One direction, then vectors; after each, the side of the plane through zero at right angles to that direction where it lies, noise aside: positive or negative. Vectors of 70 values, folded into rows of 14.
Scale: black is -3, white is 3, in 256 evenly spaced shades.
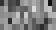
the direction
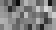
positive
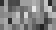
positive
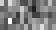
negative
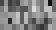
positive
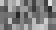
negative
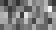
positive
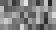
positive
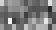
negative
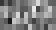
positive
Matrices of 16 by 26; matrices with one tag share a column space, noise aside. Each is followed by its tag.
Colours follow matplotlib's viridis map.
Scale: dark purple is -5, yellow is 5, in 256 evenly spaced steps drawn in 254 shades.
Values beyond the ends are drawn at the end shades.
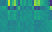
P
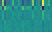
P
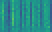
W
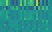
P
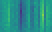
W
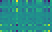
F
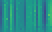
W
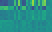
P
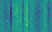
W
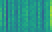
W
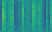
W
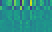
P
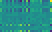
F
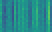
W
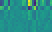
P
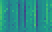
W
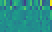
P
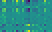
F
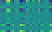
F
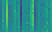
W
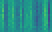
W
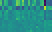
P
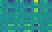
F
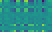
F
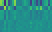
P
